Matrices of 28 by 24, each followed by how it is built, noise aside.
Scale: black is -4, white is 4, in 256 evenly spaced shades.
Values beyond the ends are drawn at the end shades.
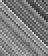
Toeplitz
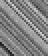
Toeplitz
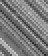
Toeplitz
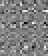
low rank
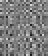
low rank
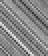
Toeplitz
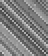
Toeplitz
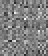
low rank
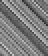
Toeplitz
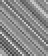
Toeplitz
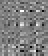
low rank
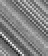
Toeplitz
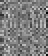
low rank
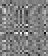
low rank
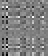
low rank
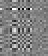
low rank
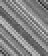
Toeplitz
